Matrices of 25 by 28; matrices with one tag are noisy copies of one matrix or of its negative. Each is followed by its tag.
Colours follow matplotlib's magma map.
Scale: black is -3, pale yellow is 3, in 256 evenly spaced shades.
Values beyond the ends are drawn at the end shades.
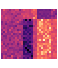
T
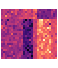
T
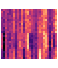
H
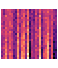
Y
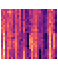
H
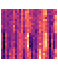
H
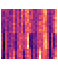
H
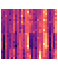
H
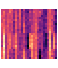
H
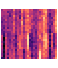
H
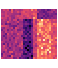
T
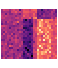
T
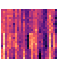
H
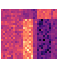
T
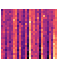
Y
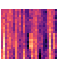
H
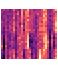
H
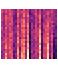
Y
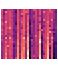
Y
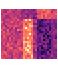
T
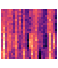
H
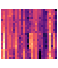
H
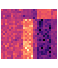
T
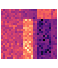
T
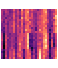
H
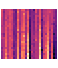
Y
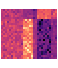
T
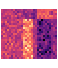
T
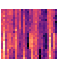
H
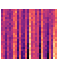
Y
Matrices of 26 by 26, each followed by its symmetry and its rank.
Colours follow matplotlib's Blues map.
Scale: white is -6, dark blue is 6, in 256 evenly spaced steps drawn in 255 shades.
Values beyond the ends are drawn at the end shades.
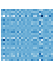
neither, rank two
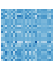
neither, rank two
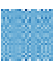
neither, rank two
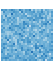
neither, full rank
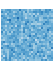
neither, full rank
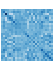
symmetric, rank five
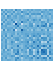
symmetric, rank three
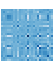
symmetric, rank three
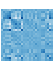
symmetric, rank three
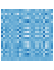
neither, rank two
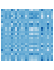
neither, rank two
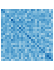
symmetric, rank five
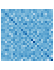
symmetric, rank five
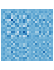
symmetric, rank three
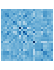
symmetric, rank five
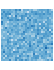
neither, full rank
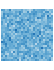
neither, full rank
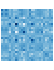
symmetric, rank three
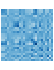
symmetric, rank three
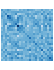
symmetric, rank five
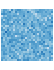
neither, full rank
